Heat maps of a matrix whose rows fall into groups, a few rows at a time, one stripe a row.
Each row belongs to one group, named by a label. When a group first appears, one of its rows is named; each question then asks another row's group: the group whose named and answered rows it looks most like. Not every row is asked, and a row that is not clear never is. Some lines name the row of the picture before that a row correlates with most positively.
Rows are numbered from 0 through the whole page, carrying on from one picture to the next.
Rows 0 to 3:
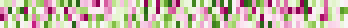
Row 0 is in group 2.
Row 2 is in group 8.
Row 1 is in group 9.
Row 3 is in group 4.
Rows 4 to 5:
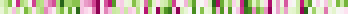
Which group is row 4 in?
2
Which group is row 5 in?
2
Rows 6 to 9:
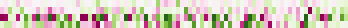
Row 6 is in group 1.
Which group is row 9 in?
2
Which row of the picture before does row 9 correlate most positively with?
5
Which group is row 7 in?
9
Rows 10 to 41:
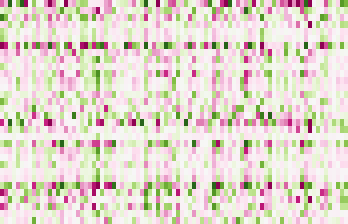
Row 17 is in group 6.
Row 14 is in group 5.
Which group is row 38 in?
9
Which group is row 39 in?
8
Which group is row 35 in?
1
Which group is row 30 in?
2
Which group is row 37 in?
8
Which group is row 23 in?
2
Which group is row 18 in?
1
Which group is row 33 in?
5
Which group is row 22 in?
1
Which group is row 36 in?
2
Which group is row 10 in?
9
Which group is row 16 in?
8
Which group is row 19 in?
5
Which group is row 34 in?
1
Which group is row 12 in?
5
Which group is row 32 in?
1
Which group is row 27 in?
9
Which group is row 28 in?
9
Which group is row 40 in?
1
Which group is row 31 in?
1
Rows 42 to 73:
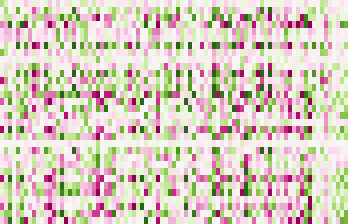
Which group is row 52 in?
4
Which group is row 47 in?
6
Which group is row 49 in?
5
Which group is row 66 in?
2
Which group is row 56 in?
9
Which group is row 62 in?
1
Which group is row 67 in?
9
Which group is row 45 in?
9
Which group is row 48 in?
4
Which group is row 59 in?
6
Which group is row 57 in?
4
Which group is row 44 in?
2
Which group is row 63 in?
4
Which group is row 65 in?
1
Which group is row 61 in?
2
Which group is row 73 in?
9
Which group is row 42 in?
5
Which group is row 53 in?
8
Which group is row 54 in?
4
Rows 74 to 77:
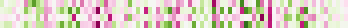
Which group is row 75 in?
2
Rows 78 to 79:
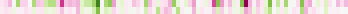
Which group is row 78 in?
1
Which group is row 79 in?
1
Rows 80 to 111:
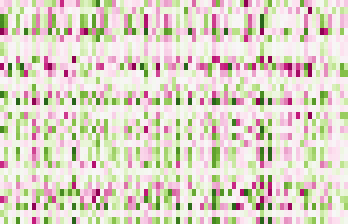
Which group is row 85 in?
1
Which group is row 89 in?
9
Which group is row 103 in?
8
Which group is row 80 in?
1
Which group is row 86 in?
5
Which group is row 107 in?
2
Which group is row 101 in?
4
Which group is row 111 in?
4
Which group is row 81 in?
9
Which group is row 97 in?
4
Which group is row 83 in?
5
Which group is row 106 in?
6
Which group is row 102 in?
4
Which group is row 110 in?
5
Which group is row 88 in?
6
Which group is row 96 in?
9
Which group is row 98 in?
5
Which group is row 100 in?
1
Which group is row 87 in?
5
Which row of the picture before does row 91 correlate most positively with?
78
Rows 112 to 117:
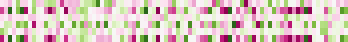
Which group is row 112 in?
1
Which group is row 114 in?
6
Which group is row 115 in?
4
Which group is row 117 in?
9
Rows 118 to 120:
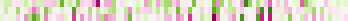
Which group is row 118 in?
2
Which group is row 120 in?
6
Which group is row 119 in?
4
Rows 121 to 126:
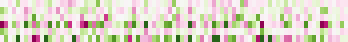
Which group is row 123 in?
6
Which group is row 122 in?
5
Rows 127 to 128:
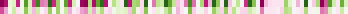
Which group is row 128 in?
8
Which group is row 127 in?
8
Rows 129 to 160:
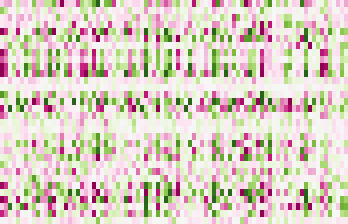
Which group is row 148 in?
1
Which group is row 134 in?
2
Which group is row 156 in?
2
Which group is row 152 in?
5
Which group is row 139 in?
8
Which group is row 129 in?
1
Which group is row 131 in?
6
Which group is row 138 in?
8
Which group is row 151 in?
2
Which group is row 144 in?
9
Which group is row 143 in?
4
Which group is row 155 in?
8
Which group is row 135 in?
9
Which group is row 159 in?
8
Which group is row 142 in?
5
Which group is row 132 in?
6
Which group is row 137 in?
8
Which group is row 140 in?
6
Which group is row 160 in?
1
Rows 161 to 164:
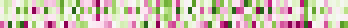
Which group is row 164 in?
9
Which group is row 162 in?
4
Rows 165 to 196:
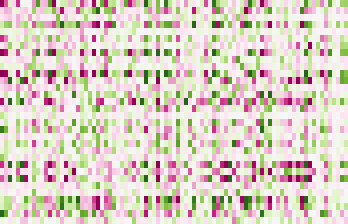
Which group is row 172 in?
8
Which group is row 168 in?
2
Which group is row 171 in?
9
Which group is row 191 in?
1
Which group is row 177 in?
6
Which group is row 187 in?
5
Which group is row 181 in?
5
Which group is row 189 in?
6
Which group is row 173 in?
6
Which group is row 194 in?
2
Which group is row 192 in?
6
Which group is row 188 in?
9
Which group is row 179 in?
9
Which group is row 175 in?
8
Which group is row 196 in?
6
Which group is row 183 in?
5
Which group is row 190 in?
9
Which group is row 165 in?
8
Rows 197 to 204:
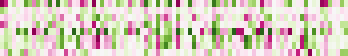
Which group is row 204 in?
9
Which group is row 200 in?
8
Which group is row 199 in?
1
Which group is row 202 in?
2
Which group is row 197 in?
8
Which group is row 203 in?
2
